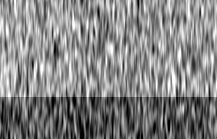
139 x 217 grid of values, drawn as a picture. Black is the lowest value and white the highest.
The grain runs up and down. Overall the values sit about 50% of the way up the scale. A horizontal seam about 70% of the way down splits the table, and the top part is higher.
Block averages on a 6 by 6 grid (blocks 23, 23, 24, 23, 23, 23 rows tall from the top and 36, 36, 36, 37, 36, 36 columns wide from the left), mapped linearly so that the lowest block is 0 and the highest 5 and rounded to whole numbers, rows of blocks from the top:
5 4 4 4 4 5 | 5 5 4 4 4 5 | 5 4 4 4 5 4 | 5 5 4 4 5 5 | 2 1 1 1 2 2 | 1 1 0 1 1 1
